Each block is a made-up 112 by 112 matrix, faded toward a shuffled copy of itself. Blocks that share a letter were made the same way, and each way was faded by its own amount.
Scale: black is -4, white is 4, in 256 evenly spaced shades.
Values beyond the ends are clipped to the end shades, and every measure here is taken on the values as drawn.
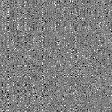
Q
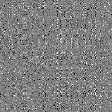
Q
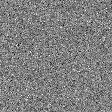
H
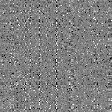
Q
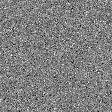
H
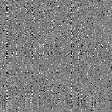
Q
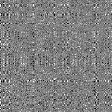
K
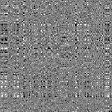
K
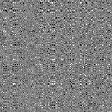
K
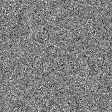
H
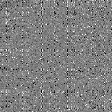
Q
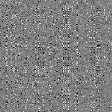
Q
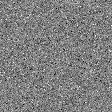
H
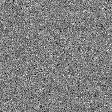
H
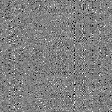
Q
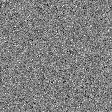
H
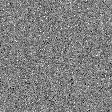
H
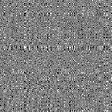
K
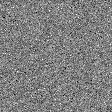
H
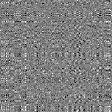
K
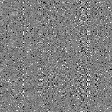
Q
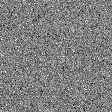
H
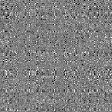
K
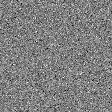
H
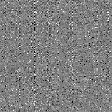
Q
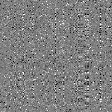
Q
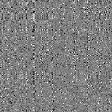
Q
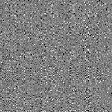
Q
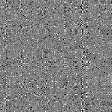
Q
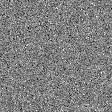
H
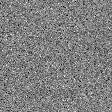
H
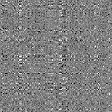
K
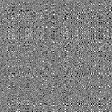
K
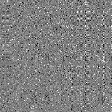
Q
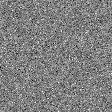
H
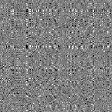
K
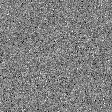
H
